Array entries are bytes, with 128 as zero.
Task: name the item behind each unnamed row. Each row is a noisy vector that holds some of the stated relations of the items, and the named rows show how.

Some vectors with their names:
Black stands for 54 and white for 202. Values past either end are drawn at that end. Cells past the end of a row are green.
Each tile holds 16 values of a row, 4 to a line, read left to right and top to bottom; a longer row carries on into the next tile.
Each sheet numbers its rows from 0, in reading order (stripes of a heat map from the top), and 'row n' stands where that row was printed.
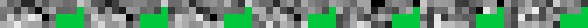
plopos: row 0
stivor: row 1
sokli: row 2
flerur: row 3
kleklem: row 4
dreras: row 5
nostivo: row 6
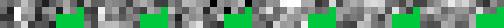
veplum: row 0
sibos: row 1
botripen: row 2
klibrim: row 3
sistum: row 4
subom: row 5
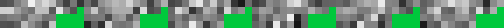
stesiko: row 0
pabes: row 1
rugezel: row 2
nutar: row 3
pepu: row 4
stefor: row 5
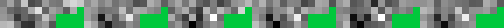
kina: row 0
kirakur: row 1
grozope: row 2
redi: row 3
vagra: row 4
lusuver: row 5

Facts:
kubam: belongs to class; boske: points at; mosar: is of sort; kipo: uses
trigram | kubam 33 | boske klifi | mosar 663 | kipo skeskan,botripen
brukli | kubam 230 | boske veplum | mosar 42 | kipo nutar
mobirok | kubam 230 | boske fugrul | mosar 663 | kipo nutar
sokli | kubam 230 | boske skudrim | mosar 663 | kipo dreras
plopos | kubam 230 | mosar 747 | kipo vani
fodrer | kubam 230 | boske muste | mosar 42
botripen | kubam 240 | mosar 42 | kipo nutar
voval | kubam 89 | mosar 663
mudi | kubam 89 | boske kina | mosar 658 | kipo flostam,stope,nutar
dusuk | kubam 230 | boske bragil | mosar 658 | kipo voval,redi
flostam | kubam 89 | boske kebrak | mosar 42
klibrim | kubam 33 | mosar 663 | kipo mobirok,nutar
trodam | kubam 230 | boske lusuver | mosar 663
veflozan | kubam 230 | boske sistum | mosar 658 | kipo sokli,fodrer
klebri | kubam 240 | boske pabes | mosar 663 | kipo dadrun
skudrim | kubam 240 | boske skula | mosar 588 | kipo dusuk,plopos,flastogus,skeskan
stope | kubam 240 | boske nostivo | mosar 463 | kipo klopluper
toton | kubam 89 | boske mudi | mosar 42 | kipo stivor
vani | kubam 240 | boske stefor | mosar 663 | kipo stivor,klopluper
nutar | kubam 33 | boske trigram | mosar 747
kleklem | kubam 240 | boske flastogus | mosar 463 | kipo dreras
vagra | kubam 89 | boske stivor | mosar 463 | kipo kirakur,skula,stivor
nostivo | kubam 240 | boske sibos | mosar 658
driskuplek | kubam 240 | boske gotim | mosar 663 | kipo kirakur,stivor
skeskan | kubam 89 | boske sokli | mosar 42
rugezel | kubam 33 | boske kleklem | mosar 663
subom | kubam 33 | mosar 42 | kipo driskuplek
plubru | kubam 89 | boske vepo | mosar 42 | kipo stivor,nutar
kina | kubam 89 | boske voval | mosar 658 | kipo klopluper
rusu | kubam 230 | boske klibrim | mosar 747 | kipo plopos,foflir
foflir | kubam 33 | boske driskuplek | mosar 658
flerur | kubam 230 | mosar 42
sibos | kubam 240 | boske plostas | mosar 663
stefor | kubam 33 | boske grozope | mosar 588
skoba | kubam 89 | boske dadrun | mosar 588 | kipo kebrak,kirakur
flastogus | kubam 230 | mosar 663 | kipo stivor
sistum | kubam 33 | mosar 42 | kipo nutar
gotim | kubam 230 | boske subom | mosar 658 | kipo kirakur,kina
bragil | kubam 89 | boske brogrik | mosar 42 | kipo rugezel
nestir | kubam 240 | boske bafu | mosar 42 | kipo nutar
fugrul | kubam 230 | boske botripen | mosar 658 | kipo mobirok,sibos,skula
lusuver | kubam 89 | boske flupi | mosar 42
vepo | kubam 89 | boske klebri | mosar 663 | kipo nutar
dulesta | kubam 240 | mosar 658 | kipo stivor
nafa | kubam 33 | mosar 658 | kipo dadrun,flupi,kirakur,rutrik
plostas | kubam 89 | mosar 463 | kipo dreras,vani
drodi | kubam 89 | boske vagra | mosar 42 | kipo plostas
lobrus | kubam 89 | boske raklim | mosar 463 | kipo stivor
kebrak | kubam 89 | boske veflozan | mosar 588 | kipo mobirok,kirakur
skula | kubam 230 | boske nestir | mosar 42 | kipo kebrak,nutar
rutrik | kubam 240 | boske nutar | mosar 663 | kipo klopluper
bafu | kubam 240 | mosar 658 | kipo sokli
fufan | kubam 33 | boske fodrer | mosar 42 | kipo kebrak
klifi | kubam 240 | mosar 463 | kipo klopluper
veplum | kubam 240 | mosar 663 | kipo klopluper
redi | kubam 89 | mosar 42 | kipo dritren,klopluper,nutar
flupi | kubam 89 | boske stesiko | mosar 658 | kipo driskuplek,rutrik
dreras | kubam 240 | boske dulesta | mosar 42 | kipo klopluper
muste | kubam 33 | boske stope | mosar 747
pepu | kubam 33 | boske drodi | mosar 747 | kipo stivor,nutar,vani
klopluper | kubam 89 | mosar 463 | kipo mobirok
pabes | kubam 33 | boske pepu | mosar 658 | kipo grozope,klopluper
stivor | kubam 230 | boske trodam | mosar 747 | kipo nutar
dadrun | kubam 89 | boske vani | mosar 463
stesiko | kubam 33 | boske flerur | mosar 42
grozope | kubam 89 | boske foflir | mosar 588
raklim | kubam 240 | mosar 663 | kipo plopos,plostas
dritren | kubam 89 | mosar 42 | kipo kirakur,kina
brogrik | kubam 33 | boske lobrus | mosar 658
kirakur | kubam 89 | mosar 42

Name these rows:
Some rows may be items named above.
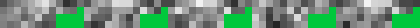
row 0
muste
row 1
sistum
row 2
subom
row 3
bragil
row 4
fufan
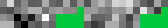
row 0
plostas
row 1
sistum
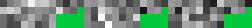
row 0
subom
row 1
raklim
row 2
stope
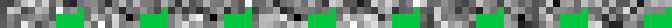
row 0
rugezel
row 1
fodrer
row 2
mobirok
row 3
sokli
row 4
rusu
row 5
klebri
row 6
vepo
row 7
voval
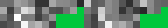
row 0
bafu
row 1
klebri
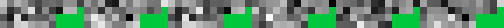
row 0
dulesta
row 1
dusuk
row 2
dulesta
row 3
nestir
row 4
klifi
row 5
trodam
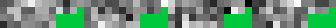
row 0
stefor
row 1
gotim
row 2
dreras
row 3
trigram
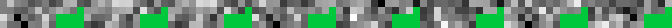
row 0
flostam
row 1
sistum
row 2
sistum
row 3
kebrak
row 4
skudrim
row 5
rutrik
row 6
toton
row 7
flastogus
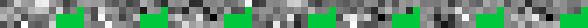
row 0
brogrik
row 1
raklim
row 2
veflozan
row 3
nutar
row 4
brukli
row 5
flupi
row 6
skula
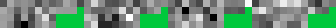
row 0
skeskan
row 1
lobrus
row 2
fugrul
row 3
subom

